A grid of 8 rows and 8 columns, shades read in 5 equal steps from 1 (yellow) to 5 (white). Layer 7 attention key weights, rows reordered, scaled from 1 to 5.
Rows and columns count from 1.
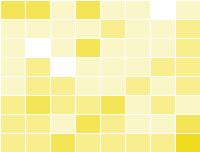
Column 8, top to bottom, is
4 3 3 3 3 4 2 1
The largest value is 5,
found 3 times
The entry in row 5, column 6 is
3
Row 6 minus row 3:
-1 -3 -1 1 -2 0 -1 1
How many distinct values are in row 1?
3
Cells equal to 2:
9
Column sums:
27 25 29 24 27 30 30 23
